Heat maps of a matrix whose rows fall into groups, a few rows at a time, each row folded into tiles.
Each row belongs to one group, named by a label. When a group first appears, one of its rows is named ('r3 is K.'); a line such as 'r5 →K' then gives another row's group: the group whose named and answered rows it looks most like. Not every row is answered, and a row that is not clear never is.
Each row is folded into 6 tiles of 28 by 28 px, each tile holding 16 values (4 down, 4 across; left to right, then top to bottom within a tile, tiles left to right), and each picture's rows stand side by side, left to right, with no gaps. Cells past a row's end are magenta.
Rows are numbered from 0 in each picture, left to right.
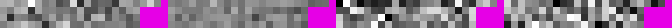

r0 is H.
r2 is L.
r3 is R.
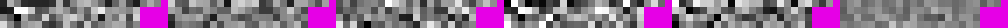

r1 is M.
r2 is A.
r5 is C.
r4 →M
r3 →L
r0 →L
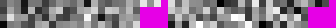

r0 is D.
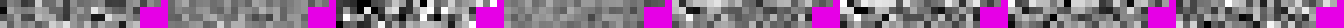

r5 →M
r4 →M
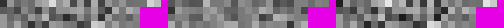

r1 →C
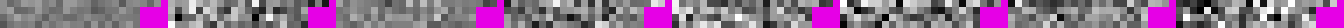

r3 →A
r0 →M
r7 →D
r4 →R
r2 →R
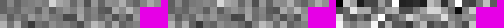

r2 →L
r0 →A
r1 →A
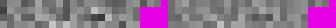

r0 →C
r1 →C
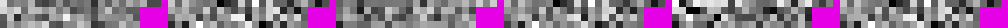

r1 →R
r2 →D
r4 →M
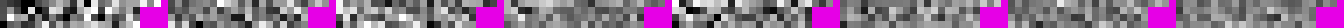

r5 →D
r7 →C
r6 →A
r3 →M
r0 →D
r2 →R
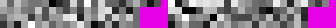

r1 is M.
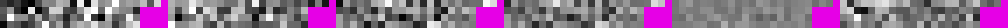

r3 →A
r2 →A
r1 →H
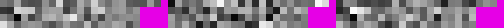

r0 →L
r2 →L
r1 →A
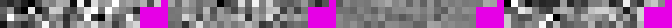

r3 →L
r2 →A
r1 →R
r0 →D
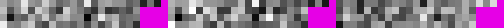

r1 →H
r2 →D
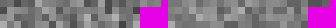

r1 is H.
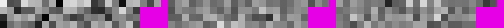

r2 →R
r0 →M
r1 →C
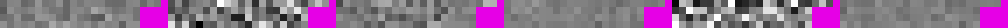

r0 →C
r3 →H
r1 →A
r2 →A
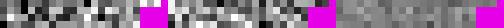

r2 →H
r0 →D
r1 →R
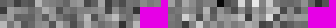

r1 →R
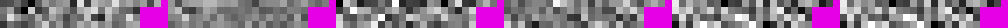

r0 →D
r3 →A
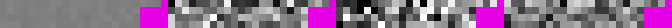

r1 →L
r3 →M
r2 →D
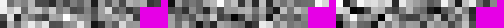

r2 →M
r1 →A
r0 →R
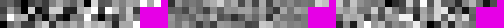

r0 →D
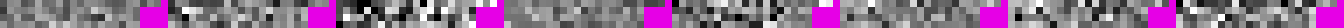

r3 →H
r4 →A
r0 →C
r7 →L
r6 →H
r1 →L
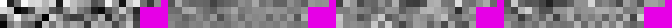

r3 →L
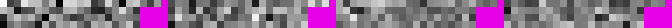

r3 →C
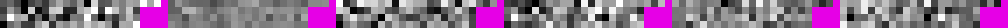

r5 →H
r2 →M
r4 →R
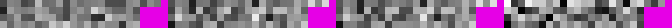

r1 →D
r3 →M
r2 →D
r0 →C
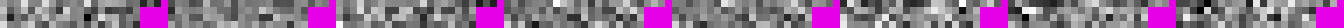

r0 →H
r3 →A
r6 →L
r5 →L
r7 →D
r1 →C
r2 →H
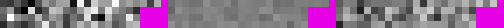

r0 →D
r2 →D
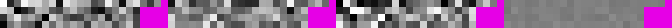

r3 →C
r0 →M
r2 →L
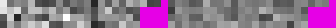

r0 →R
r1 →C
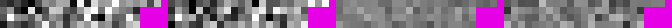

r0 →D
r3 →C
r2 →H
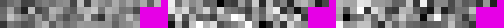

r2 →H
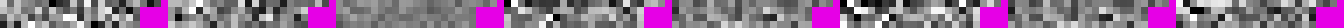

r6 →C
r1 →H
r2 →M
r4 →C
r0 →R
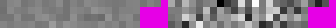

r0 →C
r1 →R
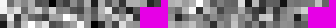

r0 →R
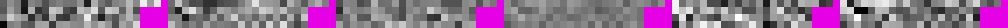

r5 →M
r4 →R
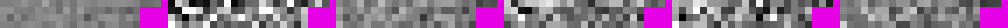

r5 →H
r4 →H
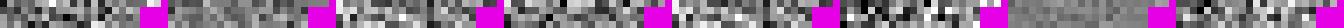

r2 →R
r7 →D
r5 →D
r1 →C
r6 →A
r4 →R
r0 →A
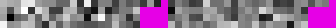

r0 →H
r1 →C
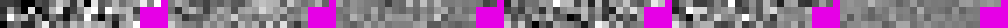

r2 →R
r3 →A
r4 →L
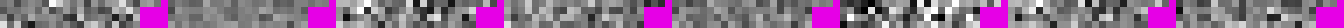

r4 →C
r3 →H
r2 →H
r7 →C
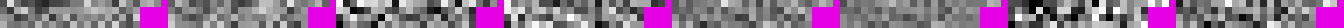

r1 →L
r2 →M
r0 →L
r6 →D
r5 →A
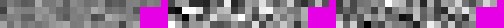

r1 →L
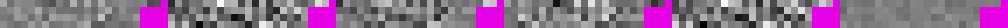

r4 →A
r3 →R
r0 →R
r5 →C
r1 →A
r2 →A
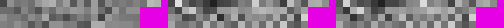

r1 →L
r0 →A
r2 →L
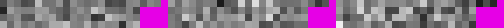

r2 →H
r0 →C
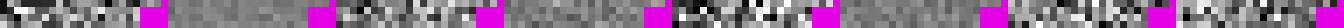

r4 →D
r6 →R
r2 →D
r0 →L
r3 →A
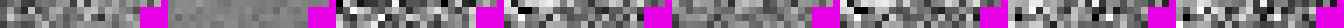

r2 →L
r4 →M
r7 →H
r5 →M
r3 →M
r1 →H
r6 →H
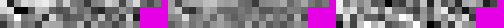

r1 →M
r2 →R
